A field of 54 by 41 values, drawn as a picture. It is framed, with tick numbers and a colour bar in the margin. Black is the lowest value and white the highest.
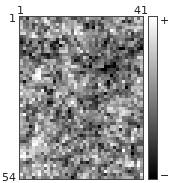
Odd rows or columns: none. Stripes: none. Mirror symmetry: none. Ninth with the lowest average: top right. Ninth with the highest average: bottom left.
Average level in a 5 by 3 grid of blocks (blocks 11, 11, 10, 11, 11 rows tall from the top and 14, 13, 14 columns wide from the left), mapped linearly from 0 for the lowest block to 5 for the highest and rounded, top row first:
232 | 220 | 323 | 413 | 523
